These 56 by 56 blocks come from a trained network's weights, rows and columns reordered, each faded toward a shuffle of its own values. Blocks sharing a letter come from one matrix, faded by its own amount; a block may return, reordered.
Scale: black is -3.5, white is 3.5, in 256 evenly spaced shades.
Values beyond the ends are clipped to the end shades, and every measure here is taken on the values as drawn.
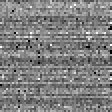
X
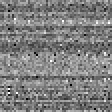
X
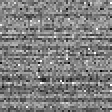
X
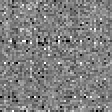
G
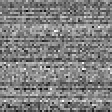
X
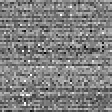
X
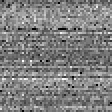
X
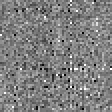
G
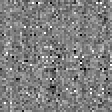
G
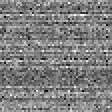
X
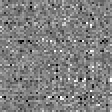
G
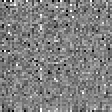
G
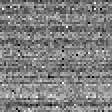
X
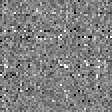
G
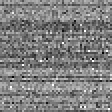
X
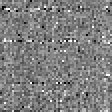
G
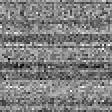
X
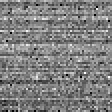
X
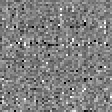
G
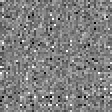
G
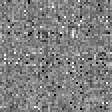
G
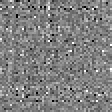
G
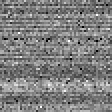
X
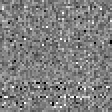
G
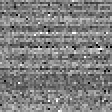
X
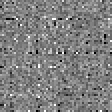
G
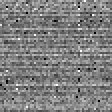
X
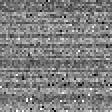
X
